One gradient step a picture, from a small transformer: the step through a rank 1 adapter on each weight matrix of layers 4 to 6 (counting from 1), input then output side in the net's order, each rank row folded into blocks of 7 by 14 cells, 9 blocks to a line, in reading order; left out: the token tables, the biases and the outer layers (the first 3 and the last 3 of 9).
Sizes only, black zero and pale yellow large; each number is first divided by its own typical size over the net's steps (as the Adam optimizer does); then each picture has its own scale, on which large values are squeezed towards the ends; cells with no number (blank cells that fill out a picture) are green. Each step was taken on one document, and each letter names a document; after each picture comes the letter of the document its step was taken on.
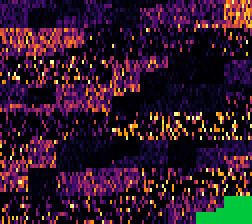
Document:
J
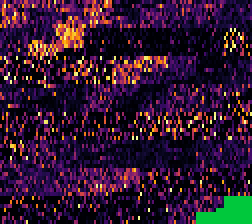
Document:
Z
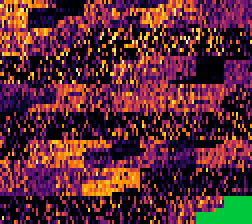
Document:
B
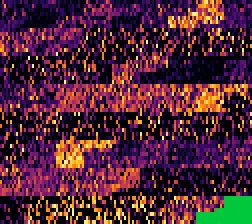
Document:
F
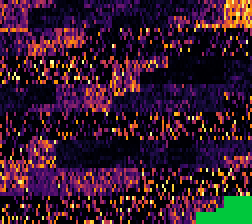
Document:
J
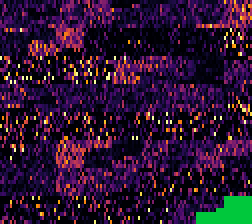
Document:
Z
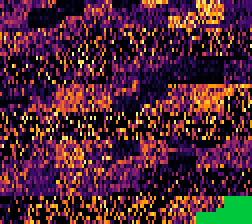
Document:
F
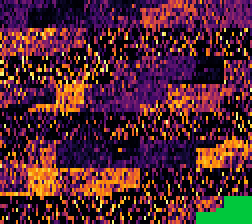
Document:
B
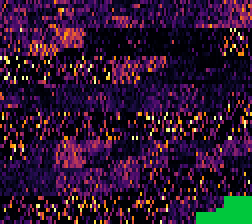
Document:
Z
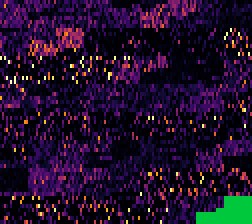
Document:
Z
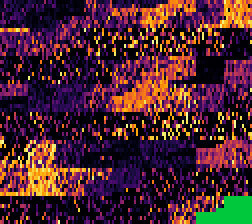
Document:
B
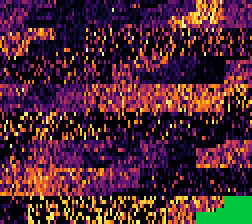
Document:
F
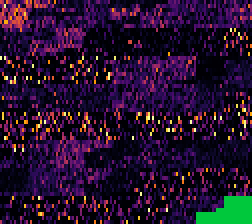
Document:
Z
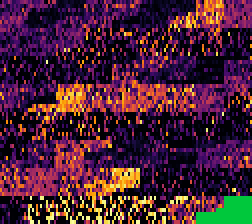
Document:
F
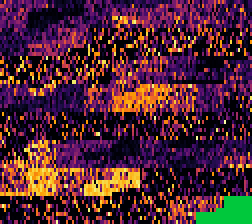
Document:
B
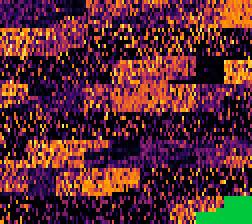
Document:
B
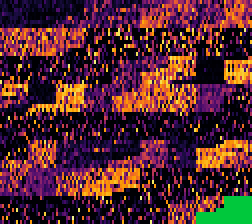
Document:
B
